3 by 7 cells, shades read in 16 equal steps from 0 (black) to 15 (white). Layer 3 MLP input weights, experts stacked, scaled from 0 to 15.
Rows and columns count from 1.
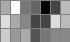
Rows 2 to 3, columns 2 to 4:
10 8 4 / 9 10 5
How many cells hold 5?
1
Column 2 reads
15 10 9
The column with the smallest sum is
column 5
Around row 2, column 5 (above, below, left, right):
0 7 4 13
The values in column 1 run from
10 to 13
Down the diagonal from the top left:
10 10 10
